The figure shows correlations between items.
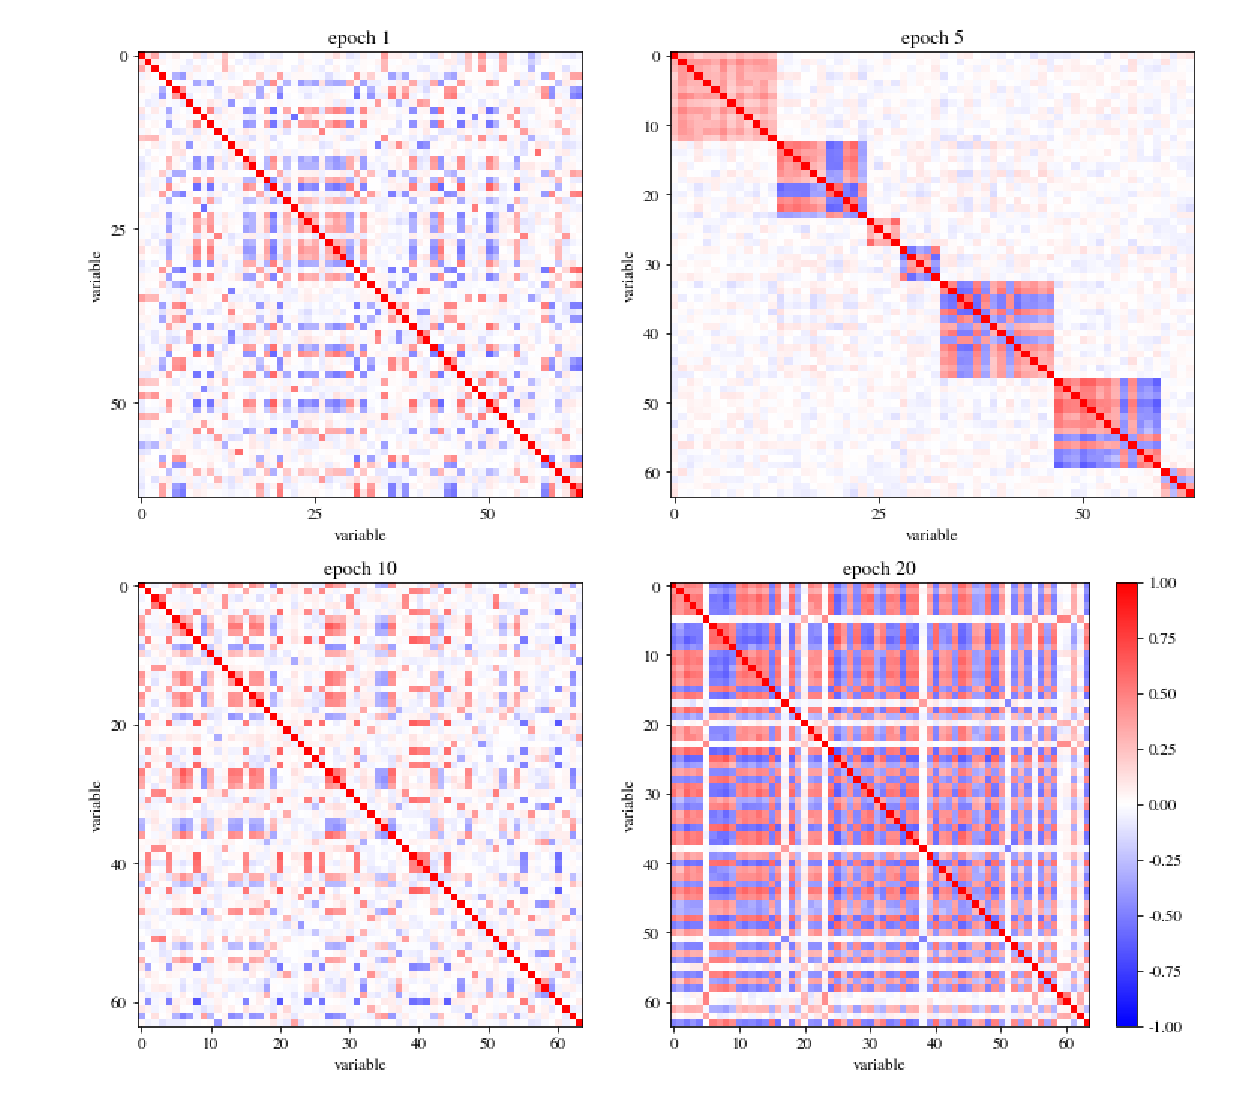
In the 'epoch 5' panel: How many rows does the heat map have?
64
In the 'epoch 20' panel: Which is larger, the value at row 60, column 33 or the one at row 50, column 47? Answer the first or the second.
the first
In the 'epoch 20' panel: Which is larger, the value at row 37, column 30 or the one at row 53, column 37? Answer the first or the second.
the first
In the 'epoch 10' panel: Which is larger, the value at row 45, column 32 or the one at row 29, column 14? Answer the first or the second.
the second
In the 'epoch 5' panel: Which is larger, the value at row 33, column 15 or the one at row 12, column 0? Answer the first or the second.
the second
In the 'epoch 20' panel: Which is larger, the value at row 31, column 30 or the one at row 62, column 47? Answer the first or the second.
the second
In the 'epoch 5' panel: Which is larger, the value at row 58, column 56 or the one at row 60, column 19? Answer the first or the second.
the second
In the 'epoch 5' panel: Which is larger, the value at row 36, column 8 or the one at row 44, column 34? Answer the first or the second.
the second
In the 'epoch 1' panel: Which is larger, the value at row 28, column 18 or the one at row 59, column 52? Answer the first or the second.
the first
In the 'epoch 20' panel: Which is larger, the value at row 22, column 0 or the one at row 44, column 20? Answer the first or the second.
the first
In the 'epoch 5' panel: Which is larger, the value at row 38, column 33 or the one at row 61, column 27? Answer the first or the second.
the second
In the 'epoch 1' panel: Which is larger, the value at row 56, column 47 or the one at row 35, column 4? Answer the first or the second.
the second
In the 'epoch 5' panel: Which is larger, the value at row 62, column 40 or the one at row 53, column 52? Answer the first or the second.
the second
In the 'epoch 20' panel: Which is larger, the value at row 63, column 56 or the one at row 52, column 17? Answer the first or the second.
the first
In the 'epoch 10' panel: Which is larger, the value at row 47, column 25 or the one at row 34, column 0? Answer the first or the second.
the first
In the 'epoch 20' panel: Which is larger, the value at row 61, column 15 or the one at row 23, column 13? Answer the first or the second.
the second
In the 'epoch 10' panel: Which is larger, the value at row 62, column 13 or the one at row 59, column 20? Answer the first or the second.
the second
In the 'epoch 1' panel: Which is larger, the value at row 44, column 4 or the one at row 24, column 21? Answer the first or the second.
the second
